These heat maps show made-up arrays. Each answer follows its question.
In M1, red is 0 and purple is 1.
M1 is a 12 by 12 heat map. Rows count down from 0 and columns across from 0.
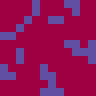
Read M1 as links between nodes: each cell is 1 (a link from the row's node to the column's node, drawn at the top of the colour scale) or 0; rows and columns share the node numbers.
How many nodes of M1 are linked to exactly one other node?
2
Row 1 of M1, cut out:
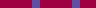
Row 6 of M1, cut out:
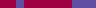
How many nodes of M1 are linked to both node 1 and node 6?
1
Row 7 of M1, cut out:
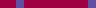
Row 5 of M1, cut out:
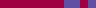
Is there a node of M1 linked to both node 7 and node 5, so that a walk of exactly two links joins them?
yes
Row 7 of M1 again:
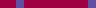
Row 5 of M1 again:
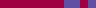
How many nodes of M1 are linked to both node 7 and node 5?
1
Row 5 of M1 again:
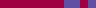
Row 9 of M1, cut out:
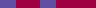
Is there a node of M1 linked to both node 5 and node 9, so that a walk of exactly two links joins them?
no
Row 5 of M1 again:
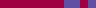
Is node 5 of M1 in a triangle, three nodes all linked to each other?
no
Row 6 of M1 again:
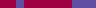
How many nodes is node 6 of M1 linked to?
4
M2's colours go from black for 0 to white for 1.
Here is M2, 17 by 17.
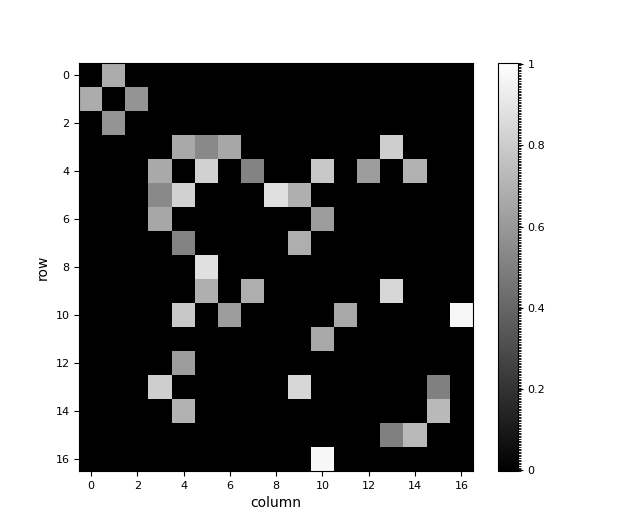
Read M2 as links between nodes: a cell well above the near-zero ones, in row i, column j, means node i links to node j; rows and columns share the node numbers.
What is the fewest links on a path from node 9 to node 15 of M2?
2
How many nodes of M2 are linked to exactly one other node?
6
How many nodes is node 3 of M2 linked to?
4
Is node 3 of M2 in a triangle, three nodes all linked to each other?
yes
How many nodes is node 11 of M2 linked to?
1
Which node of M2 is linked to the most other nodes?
node 4
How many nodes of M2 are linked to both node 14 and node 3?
1
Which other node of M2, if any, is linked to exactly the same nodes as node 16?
node 11
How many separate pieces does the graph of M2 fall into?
2
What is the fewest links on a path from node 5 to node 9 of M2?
1
